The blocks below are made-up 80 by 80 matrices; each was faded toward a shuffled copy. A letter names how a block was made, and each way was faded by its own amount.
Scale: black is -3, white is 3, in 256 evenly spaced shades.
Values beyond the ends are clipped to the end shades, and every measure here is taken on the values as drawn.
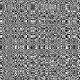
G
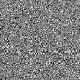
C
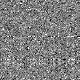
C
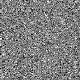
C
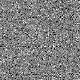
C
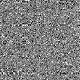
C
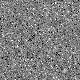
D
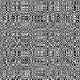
G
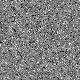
D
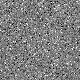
D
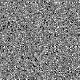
C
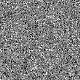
C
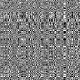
G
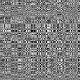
G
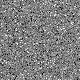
D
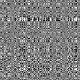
G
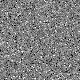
D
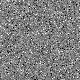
D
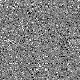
C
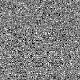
C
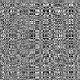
G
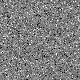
D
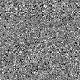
C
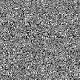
C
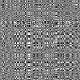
G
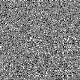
C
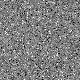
D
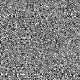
C
